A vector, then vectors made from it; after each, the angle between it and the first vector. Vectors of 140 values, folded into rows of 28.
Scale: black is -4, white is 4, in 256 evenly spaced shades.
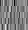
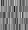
partly opposed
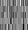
orthogonal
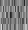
partly aligned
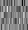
orthogonal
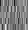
nearly parallel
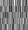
partly opposed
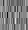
orthogonal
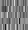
partly opposed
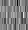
orthogonal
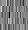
partly opposed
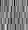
nearly parallel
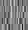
partly opposed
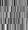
nearly parallel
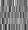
nearly opposite
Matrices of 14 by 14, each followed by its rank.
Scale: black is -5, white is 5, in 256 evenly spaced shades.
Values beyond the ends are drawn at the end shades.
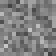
full rank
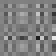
one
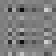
one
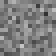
full rank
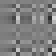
one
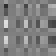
one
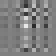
one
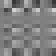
one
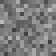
full rank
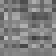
two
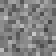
full rank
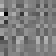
two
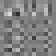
two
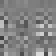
two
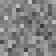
full rank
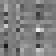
two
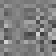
two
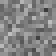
full rank
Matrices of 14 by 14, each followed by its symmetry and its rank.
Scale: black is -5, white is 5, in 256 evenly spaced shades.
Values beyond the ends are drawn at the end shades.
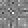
symmetric, rank three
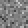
antisymmetric, full rank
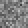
neither, full rank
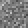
neither, full rank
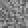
antisymmetric, full rank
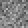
neither, full rank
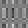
neither, rank one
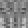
neither, rank two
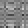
neither, rank two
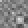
symmetric, rank three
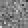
antisymmetric, full rank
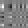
neither, rank one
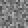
neither, full rank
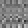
neither, rank two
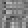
neither, rank two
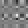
neither, rank one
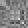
symmetric, rank three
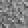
antisymmetric, full rank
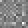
symmetric, rank three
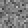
neither, full rank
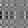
neither, rank one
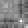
symmetric, rank three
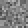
antisymmetric, full rank
